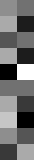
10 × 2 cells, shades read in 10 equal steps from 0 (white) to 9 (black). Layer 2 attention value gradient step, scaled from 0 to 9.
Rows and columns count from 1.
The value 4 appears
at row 1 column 1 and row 9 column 1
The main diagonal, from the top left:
4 8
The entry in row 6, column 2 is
5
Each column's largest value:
9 9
